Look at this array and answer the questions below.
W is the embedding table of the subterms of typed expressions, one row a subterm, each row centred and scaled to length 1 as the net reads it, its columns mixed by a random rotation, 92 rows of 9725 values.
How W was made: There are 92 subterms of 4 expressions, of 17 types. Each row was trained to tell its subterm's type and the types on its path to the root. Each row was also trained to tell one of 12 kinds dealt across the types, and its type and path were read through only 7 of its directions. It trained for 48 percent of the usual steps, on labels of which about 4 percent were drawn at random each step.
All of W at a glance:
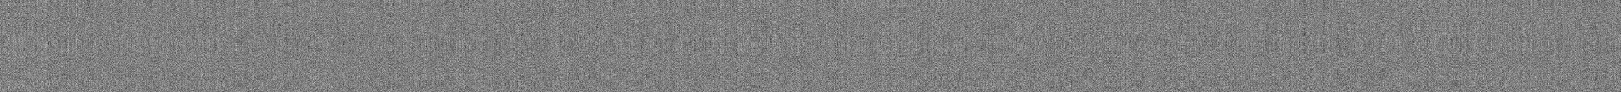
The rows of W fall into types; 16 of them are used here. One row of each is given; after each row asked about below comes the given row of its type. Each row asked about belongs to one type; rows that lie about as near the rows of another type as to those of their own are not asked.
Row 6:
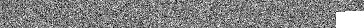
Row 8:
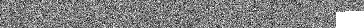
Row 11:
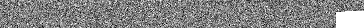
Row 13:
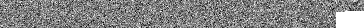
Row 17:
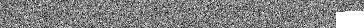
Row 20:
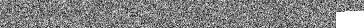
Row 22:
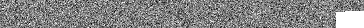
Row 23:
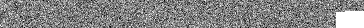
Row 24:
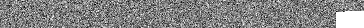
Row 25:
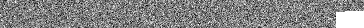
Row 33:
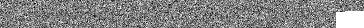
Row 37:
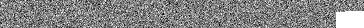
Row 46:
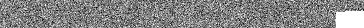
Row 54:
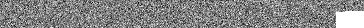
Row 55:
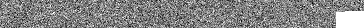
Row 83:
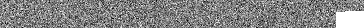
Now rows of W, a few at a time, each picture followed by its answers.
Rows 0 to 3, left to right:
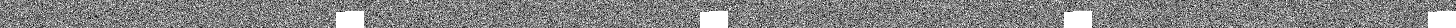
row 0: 33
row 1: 83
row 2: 33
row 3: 54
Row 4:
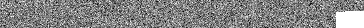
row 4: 22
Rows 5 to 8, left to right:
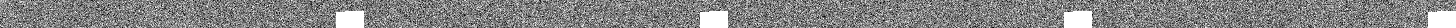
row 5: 23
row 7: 33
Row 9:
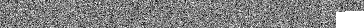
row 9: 22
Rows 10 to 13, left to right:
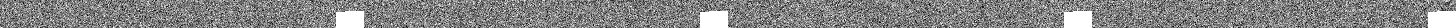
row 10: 8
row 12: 8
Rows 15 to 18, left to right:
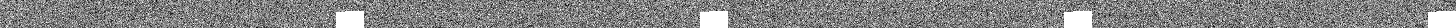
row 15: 22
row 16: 55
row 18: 25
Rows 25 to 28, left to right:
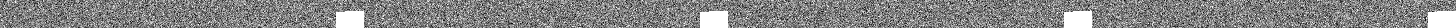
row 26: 20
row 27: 11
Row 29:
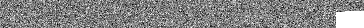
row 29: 11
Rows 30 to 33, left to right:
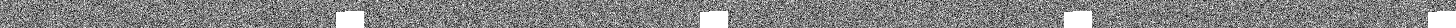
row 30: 20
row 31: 11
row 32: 23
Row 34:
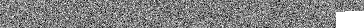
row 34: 22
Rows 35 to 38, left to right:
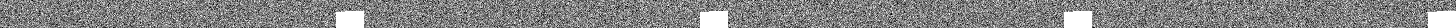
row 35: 13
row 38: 13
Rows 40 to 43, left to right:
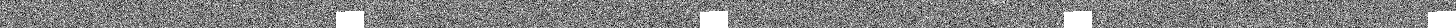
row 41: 55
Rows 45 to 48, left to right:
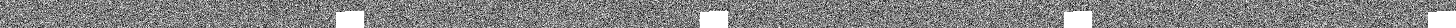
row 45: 11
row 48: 20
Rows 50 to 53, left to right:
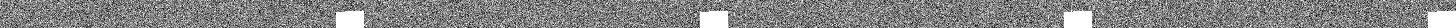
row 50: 11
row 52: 22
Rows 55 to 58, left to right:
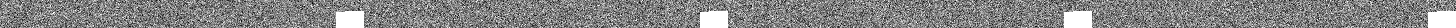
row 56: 20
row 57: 23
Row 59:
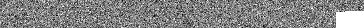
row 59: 83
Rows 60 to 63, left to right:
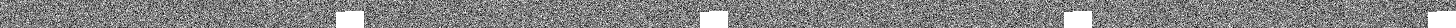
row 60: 37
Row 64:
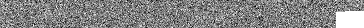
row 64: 55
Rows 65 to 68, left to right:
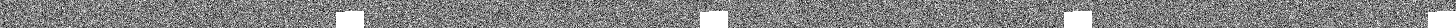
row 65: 17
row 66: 23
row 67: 20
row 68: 17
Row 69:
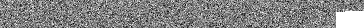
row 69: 17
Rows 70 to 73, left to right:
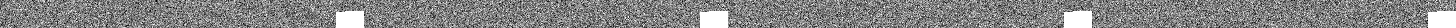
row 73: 37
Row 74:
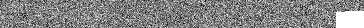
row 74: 55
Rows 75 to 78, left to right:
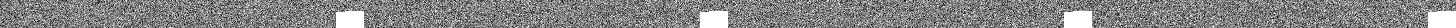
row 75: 8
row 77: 33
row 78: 83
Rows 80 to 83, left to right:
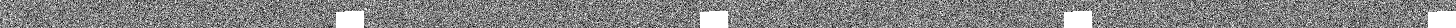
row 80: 46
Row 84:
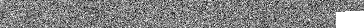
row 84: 23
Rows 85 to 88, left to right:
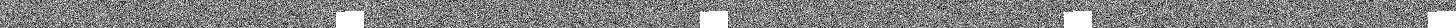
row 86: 37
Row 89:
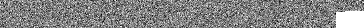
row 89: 33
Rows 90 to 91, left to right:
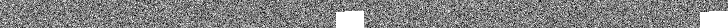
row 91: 17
